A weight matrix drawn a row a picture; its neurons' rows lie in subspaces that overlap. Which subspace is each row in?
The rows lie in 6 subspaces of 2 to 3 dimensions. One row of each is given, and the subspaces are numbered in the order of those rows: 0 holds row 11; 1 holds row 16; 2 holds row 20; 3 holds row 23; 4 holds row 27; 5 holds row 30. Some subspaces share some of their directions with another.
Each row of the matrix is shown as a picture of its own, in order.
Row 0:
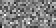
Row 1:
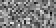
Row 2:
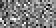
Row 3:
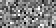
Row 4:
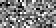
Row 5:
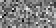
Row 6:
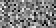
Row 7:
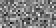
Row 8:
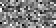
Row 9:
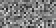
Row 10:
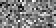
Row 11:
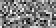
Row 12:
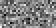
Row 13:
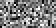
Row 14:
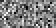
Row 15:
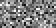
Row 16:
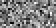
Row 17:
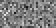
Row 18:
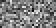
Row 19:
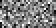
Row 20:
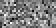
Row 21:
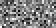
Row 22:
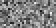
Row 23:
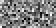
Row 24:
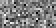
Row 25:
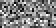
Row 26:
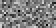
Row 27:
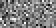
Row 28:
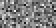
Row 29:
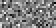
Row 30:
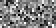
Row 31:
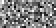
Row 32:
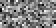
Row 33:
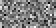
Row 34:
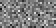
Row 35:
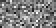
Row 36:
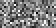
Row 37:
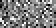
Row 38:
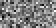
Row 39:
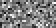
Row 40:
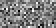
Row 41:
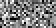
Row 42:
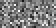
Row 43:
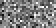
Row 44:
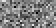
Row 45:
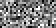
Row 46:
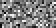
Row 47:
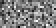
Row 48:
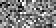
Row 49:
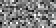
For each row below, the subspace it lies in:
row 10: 0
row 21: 0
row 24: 3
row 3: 5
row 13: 5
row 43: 2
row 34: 2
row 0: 4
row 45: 5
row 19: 4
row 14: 5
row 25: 0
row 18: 3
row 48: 0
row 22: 1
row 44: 3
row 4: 0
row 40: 5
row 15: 0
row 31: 3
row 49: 2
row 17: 5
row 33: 4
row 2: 4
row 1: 1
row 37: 4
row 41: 4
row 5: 5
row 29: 1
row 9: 5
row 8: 2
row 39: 1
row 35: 3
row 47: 3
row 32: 2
